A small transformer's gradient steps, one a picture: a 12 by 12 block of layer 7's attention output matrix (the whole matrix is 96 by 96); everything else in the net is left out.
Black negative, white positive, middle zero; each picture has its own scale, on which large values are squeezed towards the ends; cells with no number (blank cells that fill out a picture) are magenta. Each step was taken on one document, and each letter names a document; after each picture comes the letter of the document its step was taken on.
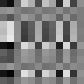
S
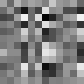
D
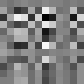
D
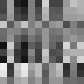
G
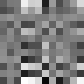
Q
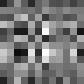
D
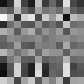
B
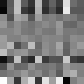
B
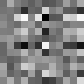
D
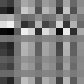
S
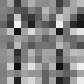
Q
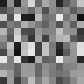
Q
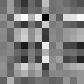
D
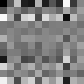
B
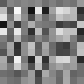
Q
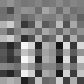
S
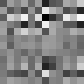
D
